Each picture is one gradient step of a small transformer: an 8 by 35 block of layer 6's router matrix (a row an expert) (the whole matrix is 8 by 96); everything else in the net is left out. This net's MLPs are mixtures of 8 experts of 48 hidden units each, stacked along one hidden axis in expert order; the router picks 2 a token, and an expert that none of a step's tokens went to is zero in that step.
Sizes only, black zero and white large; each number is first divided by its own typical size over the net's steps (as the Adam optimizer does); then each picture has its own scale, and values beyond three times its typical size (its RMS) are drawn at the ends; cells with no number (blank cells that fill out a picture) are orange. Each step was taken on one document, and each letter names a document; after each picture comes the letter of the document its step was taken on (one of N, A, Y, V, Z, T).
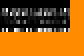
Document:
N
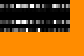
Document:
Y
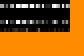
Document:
Y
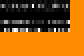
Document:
Y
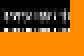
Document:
N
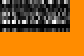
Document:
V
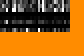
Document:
Y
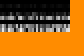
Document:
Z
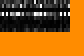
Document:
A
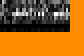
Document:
V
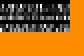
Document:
Z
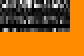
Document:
V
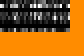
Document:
A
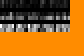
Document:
Z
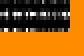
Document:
N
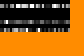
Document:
Y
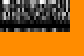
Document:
V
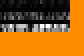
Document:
Z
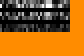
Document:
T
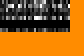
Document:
A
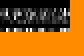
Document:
N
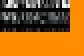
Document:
V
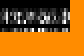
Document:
N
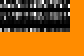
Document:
A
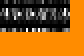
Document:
N
